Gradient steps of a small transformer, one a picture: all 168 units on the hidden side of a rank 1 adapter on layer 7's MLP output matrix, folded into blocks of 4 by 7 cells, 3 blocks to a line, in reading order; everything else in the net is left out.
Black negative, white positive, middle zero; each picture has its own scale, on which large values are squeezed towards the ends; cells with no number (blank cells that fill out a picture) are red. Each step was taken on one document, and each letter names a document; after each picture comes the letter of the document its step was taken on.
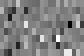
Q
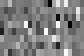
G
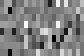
G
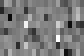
Q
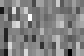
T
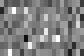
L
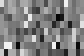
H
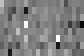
H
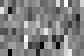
G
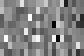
T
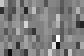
Q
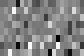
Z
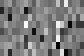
Q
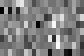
Z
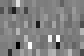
Z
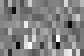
L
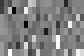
L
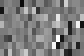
T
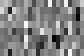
G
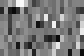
Z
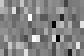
T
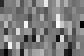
T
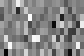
T
